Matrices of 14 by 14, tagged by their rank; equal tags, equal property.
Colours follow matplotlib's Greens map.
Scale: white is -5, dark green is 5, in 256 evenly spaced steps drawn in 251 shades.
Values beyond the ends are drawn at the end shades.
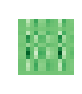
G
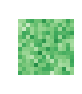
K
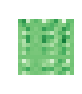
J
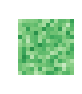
K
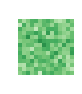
K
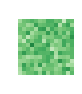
K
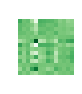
J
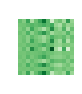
J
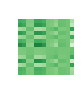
G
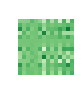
J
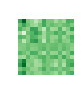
J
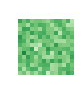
K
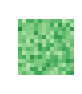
K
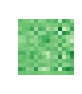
J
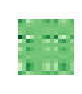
G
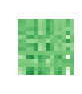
J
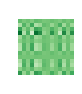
G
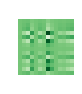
G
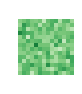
K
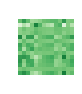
J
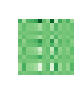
G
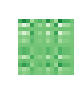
G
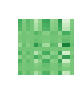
G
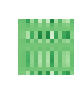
G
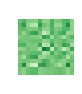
J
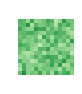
K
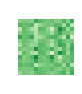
J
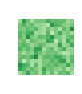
K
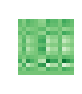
G
